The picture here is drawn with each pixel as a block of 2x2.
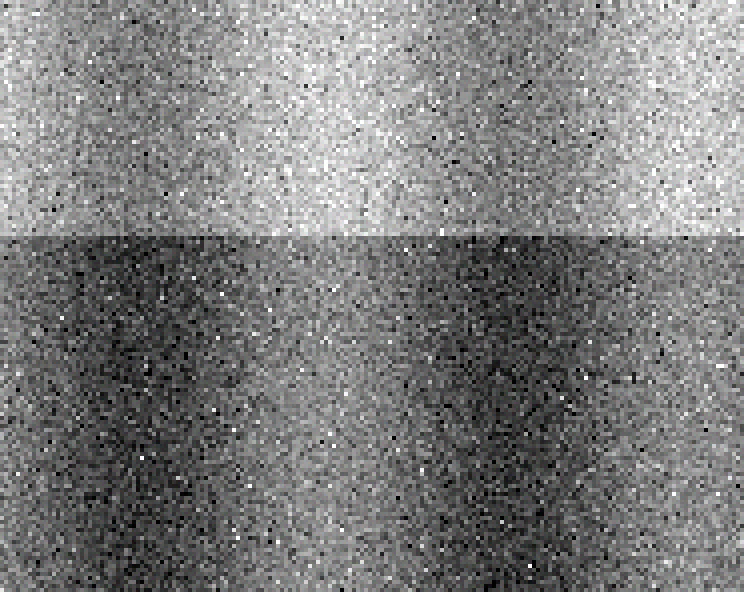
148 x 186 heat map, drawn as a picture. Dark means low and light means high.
Seam: horizontal, 40% of the way down, the top part higher. Ninth with the highest average: top middle. Stripes: upright, repeating 2 times. Average level on the scale: 50%.
